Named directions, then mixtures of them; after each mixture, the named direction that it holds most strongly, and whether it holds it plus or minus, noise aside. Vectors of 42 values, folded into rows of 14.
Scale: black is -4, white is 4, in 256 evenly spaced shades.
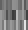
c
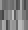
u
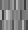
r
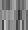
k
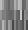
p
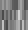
k, minus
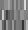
r, minus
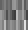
c, plus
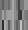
k, plus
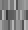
r, minus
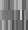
p, plus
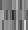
c, plus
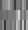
k, minus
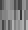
p, minus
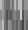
p, plus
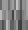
u, minus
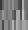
p, minus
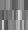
k, minus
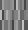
r, plus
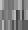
p, plus
